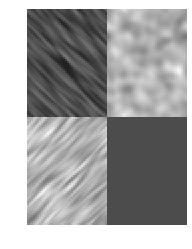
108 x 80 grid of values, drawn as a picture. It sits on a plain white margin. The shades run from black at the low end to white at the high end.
It is made of 2 by 2 panels. Panel 1,1: low, slanting down to the right. Panel 1,2: high, blotchy. Panel 2,1: high, slanting up to the right. Panel 2,2: low, flat.
